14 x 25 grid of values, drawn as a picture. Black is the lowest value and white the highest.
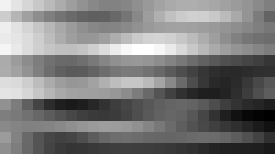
The grain runs across in streaks. The field climbs toward the top left. The centre is the roughest part.
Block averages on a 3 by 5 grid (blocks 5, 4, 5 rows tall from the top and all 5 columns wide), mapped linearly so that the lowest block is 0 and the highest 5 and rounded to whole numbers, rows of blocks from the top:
5 3 4 4 3 / 4 3 3 1 1 / 2 1 2 1 0
